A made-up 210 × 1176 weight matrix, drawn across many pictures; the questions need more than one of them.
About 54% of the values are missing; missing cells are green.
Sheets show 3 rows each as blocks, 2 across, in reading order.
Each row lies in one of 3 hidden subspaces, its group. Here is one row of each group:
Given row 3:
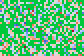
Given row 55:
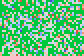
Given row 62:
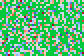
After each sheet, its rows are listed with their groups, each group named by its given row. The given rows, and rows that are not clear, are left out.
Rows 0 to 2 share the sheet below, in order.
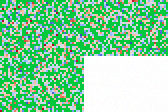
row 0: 55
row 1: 55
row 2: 3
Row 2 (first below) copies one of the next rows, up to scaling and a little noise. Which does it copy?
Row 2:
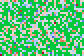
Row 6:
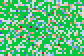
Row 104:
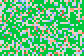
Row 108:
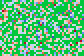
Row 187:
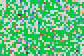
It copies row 187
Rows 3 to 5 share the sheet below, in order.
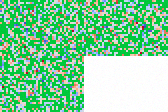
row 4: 3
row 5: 55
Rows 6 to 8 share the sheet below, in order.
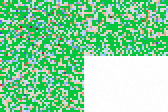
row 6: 3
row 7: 55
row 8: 3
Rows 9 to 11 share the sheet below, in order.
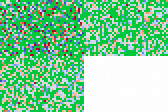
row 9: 62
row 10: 55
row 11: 62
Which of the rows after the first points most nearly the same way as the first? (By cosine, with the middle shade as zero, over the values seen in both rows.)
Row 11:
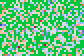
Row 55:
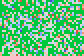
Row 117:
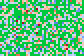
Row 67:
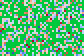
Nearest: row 67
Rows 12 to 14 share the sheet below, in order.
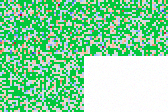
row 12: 3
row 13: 62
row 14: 3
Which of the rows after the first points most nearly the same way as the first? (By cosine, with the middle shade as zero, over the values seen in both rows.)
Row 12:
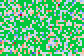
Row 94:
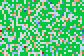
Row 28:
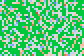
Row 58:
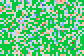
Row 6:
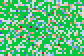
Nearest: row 94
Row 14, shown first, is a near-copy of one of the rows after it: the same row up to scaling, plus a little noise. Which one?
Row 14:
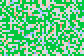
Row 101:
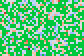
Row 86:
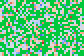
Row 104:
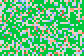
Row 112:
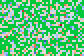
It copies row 112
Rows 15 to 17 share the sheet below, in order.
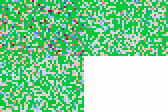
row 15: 3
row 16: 55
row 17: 55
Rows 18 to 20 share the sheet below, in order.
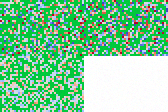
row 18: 62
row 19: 55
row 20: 55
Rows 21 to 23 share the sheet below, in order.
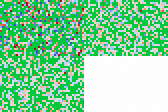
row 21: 55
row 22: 62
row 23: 3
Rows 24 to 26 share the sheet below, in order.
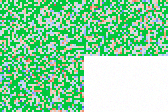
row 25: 55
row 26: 3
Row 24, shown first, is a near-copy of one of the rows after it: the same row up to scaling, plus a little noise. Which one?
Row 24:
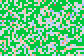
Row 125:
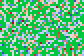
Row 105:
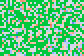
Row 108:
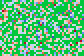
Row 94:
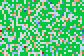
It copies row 125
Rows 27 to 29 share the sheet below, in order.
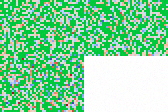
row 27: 3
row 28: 55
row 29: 62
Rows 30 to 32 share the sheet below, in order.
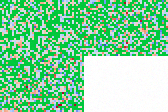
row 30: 62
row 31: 55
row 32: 3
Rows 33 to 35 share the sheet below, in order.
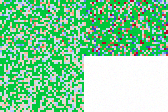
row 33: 55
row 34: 3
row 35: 55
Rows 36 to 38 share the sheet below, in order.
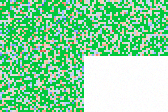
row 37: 62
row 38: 3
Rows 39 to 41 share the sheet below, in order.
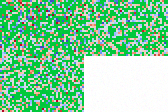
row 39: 55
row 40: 3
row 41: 3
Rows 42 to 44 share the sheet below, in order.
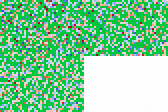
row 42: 3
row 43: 62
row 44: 62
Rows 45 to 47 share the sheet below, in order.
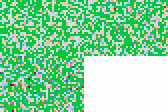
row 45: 62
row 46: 62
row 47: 62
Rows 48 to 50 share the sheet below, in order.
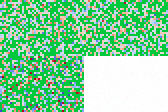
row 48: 55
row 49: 55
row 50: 3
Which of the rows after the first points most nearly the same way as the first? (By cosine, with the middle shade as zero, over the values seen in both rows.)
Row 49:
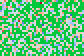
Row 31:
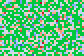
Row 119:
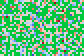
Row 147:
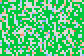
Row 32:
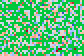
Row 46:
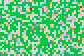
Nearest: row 119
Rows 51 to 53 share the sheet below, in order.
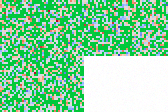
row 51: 55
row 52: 62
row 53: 62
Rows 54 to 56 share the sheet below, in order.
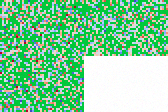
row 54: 3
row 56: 62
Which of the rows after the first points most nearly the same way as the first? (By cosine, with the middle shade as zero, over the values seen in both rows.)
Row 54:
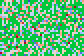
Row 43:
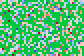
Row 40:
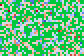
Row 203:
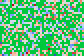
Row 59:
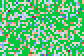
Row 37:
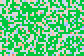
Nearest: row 59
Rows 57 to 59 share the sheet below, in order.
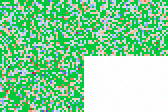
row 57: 55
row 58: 55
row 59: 3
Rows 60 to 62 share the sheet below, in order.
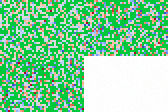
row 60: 3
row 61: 62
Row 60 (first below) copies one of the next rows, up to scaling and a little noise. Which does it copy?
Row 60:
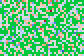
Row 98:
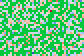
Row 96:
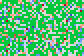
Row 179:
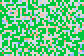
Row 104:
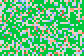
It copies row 98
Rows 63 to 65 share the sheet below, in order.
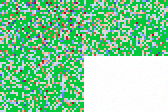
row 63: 55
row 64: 62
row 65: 3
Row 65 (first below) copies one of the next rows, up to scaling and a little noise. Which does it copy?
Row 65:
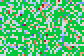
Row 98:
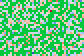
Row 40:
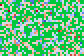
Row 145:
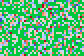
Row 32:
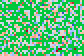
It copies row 145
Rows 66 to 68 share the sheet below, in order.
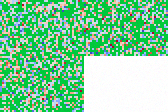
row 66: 55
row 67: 3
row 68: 55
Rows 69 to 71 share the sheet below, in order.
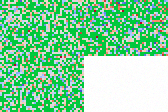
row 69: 62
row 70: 55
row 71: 55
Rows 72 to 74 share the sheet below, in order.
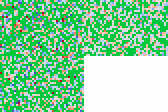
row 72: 55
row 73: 55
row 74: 62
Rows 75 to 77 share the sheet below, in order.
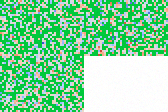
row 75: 55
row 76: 55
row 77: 55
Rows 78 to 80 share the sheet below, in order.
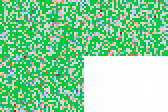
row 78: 62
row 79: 3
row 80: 55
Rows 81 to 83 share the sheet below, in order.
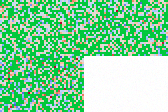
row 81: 3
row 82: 62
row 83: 55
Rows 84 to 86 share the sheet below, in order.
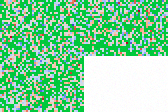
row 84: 3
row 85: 55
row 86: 3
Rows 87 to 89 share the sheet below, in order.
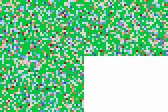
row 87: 3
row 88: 62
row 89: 3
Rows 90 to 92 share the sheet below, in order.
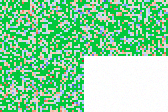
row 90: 62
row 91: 62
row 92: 62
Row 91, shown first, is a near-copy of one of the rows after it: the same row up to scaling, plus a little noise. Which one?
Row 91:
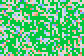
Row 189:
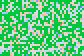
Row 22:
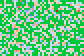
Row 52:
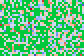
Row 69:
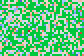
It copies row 69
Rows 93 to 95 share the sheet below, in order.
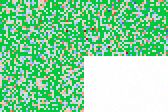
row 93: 3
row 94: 3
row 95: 62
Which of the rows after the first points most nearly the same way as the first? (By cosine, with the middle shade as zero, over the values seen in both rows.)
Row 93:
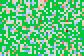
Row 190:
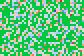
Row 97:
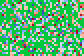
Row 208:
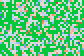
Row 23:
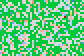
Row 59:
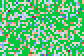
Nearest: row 59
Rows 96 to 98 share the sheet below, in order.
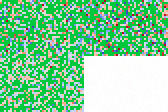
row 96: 3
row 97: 55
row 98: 3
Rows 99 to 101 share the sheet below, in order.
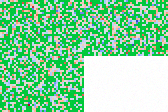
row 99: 62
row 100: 62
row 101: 3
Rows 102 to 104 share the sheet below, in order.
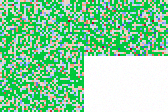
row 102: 62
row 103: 62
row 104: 3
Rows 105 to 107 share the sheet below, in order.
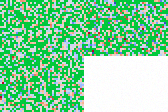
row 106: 3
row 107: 3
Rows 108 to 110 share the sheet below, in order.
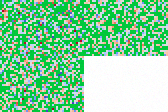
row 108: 3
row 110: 3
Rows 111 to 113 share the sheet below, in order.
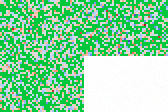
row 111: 62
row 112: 3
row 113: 62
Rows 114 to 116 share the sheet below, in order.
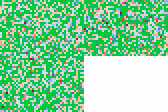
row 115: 55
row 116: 3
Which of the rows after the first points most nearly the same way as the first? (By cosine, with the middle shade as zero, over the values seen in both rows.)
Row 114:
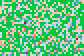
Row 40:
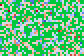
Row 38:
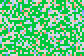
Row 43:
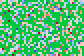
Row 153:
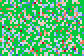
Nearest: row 38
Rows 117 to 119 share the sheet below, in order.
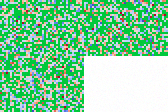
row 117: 62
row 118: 55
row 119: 55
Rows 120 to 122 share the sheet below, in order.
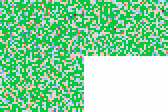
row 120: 3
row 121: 62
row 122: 3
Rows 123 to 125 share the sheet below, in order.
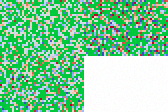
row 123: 55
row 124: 55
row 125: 3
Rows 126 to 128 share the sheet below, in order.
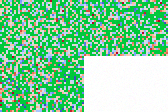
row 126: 55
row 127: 3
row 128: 62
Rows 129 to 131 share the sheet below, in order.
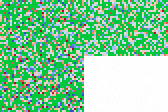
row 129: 55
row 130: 62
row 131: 3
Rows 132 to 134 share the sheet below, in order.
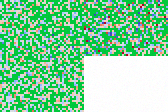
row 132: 62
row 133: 3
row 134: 55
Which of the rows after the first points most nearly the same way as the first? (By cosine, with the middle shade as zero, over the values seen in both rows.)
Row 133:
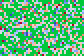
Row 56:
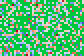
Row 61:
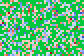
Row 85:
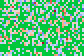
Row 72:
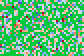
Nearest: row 85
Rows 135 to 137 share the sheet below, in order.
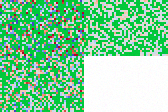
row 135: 62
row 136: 3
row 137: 55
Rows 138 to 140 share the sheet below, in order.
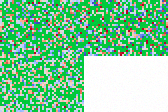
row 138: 3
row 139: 55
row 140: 55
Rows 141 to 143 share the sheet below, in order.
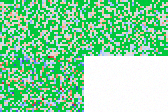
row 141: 55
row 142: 55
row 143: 55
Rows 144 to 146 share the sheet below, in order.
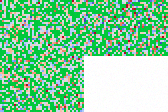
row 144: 3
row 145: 3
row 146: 3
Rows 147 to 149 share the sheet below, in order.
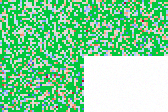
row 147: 3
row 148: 55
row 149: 3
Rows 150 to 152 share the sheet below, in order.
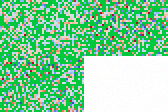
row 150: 3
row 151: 55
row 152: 62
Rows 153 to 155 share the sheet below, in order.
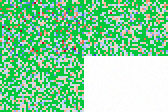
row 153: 55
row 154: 62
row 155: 55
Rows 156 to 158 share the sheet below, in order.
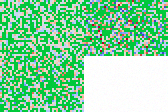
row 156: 3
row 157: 62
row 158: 55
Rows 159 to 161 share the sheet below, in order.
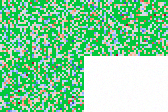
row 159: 62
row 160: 55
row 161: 62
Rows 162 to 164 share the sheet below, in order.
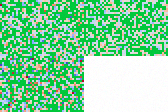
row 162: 3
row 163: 55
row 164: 3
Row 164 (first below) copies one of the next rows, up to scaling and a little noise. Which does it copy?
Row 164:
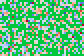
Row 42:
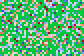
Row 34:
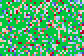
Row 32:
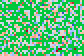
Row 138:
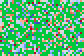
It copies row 138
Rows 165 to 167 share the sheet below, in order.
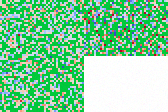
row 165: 62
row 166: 3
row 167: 55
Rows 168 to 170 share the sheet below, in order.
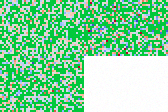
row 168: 55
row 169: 62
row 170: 62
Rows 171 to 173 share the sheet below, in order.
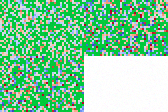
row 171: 55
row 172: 62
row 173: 62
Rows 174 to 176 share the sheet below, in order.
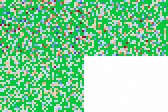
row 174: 62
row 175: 55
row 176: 55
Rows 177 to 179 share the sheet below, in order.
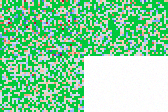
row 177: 62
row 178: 55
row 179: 3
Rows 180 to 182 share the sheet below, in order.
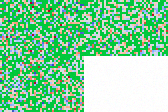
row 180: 3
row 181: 3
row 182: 62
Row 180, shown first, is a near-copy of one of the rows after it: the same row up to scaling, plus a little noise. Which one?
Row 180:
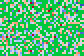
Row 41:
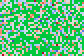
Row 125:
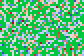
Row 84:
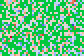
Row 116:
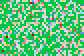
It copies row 116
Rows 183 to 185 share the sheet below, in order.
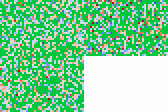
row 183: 55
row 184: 55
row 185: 62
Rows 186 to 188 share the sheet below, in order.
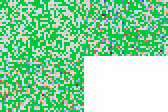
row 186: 3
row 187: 3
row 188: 62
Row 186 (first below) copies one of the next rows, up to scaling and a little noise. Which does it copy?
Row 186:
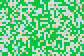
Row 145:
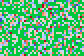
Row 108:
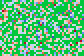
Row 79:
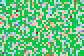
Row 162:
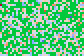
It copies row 79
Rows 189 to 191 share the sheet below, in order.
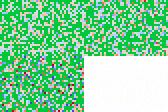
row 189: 62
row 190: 55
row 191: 62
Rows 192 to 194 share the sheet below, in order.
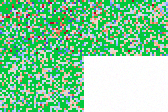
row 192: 55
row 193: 55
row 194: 62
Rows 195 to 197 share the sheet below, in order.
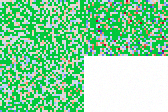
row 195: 55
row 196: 62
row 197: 55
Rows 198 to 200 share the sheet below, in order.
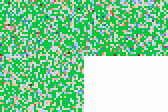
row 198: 62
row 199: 62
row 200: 3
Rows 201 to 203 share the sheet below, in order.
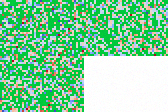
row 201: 62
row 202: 3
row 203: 3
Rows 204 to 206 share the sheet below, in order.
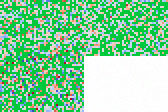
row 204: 62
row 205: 55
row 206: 55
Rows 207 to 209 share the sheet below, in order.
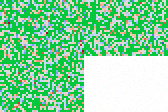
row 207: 3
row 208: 62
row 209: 62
